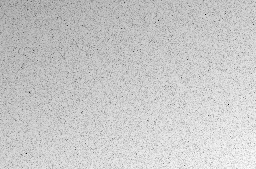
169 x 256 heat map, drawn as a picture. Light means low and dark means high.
The ninth with the lowest average is the bottom right. The field climbs toward the top left. Overall the values sit about 20% of the way up the scale. No single row or column stands out from its neighbours. The ninth with the highest average is the top left.
